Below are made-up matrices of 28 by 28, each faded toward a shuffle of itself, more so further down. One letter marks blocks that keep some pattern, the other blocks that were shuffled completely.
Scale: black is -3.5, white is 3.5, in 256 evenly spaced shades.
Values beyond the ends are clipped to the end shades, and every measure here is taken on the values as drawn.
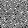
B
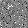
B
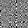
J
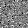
B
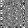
J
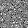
B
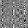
J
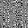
J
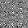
J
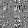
J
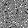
B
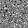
B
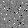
B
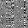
J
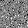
B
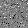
B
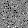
B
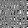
J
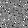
B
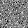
B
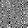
J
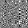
J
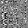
J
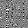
J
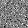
B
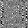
J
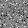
B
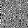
J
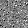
B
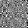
J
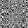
J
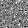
B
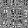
J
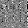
J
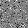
B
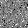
B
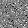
B
